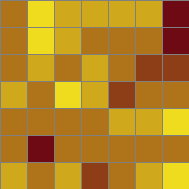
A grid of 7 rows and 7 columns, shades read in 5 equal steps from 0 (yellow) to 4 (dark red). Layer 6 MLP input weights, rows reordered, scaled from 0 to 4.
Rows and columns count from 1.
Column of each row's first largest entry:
7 7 6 5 1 2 4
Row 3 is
2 1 2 1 2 3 3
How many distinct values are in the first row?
4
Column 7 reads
4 4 3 2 0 2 0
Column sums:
12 11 9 12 13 12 15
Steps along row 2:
down up up same same up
